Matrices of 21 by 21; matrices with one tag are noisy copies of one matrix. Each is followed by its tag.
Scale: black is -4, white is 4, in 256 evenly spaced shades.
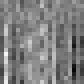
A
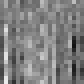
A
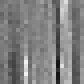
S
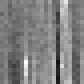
S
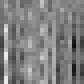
A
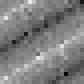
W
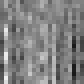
A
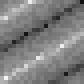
W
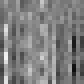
A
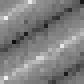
W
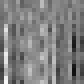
A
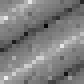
W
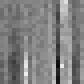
S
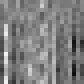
A
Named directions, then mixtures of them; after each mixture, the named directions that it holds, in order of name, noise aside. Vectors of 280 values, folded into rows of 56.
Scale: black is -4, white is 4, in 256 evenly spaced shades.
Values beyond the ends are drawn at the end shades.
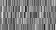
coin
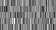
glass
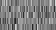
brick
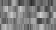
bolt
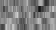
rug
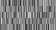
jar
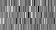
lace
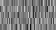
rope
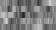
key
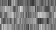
bolt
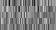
coin, jar, lace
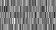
glass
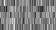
glass, rug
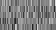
brick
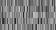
bolt, brick, coin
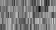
rope, rug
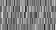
coin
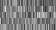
bolt, jar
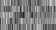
brick, glass, key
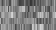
bolt, brick, key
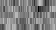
lace, rug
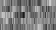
glass, key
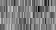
lace, rope, rug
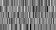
rope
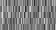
coin, lace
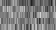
bolt, brick, rope
